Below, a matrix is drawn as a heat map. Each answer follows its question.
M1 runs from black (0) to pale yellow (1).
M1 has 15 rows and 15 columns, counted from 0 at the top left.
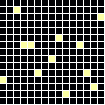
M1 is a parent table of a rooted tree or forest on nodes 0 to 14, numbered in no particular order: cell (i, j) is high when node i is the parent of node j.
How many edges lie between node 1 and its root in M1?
0
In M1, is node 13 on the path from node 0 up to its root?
no
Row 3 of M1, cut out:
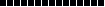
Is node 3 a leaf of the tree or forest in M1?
yes
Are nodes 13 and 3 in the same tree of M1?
no
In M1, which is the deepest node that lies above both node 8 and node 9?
10
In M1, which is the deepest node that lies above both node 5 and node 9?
10
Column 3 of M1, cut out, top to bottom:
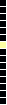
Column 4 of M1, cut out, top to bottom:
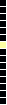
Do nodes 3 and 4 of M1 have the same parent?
yes
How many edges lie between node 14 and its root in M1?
2
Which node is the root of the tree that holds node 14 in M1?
1
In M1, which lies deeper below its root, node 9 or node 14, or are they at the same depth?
node 9
